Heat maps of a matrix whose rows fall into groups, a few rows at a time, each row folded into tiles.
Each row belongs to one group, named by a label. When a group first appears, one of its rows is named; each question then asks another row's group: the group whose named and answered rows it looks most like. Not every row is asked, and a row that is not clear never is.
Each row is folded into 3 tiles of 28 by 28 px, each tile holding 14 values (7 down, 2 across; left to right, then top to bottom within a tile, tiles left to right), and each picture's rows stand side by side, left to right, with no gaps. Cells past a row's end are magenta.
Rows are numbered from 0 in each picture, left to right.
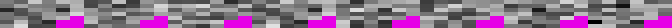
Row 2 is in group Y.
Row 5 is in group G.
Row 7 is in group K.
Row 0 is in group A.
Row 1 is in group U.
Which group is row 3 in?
A
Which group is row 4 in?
G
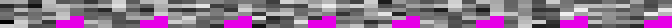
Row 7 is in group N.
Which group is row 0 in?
K
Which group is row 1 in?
A
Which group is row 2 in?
N
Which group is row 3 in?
U
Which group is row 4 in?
A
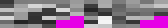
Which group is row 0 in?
G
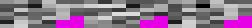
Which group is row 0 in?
K
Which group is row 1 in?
N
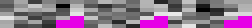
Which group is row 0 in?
G
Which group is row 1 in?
U
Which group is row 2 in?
K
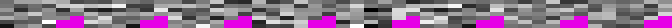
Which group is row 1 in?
N
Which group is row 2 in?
Y
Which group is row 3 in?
Y
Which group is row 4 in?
K
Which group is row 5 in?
N
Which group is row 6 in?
Y
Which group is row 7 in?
G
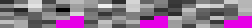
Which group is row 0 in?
A
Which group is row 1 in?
Y
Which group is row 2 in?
G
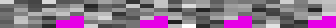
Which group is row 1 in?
G
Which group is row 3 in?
A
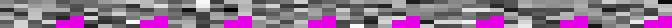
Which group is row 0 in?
Y
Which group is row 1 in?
U
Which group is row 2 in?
A
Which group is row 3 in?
Y
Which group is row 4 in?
U
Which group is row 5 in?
Y
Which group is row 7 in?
U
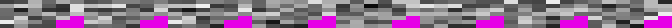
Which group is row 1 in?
N
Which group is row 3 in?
G
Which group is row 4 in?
A
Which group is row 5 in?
N
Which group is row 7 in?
U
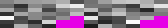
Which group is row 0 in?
U
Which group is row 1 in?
U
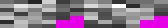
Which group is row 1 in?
Y
